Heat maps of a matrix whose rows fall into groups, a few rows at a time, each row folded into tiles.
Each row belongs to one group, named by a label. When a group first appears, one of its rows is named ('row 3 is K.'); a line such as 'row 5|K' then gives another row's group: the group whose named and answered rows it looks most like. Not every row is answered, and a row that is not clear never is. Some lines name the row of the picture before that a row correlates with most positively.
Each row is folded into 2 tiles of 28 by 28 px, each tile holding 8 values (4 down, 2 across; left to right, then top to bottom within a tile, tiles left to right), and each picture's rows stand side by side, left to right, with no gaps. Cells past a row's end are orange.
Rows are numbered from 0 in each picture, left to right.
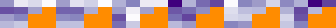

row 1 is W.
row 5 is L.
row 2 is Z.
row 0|W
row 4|Z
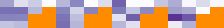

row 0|W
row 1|Z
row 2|W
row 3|W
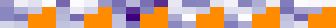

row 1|W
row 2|L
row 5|W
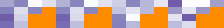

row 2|Z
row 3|W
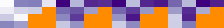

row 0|Z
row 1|L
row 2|L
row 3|L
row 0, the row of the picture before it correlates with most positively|2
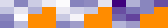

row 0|Z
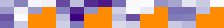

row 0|Z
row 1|L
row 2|W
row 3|W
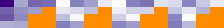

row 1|Z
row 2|Z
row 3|Z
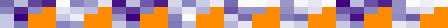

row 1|Z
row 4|W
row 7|W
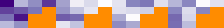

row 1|W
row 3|Z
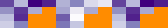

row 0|L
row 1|Z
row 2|L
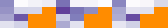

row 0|W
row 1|W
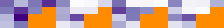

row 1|W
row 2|W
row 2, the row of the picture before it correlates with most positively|1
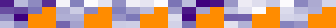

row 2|W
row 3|L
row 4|W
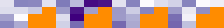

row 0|Z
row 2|Z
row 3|Z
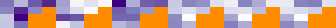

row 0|L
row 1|W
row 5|Z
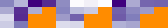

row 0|L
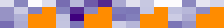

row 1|L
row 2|W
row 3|Z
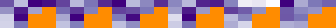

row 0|L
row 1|L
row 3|L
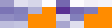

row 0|W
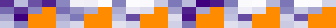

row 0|L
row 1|W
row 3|L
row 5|W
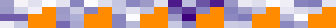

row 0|W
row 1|Z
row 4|W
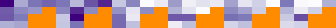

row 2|Z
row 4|W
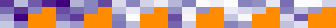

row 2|Z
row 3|Z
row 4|Z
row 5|W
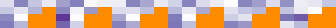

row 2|Z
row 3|Z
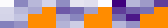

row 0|Z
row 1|W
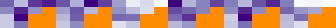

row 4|L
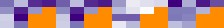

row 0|L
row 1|L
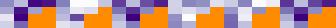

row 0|L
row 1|W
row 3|Z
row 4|Z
